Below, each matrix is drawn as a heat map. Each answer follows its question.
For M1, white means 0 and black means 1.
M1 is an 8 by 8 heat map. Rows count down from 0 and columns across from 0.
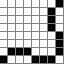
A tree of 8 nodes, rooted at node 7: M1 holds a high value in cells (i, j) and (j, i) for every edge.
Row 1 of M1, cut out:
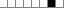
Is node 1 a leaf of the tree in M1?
yes
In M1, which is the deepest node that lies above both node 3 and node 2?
6
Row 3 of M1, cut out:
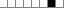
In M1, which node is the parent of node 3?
6
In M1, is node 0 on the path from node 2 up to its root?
no
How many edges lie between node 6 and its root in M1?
1
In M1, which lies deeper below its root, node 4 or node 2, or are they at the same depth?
node 2
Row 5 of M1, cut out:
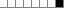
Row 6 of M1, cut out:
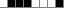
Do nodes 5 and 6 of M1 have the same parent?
yes
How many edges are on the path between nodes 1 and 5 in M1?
3
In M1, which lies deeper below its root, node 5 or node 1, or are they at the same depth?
node 1
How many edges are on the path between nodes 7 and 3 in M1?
2
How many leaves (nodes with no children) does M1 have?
6
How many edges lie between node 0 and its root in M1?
1
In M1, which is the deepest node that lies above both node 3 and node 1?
6
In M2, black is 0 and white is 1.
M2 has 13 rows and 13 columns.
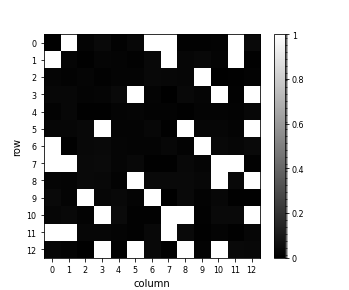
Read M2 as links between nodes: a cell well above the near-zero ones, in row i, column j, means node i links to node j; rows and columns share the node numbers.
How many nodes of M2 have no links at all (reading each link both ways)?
1
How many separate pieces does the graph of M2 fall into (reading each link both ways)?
2
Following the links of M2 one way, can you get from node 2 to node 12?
yes
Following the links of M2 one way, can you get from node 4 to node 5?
no
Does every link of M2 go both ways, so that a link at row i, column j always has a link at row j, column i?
yes
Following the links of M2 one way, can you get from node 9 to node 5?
yes
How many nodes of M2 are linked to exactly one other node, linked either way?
1
